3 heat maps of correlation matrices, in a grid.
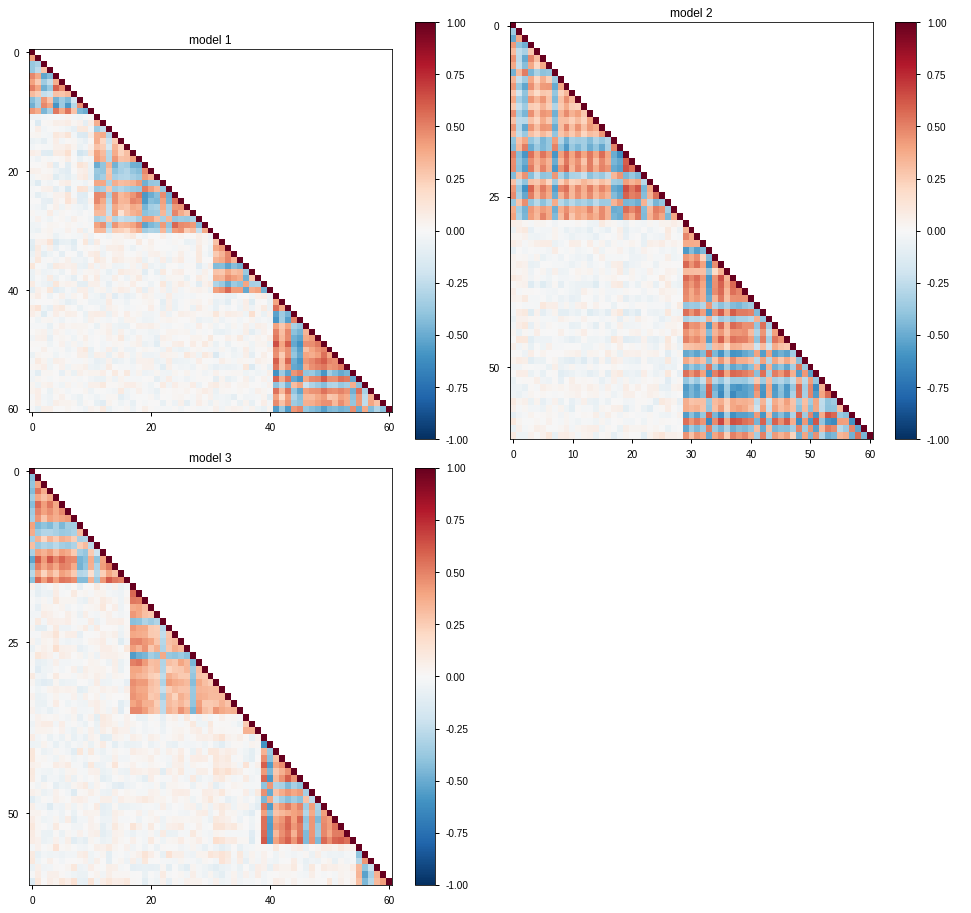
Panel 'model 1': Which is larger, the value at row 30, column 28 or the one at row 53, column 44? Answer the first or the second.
the first
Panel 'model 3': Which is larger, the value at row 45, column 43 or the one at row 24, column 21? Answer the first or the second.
the first
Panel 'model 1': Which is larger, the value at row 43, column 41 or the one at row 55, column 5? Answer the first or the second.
the first
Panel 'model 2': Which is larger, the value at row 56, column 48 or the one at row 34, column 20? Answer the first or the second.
the second
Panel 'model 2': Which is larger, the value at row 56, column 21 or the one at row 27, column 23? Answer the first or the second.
the second
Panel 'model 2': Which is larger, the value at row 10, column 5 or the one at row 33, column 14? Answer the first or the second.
the first
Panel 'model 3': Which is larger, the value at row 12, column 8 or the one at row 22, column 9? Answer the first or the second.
the second
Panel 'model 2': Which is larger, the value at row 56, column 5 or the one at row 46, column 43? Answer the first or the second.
the first
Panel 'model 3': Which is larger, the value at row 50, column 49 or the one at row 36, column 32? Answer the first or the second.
the first
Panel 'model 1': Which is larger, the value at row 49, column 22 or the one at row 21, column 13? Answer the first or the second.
the second
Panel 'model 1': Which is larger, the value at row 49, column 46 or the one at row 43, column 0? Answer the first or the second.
the first
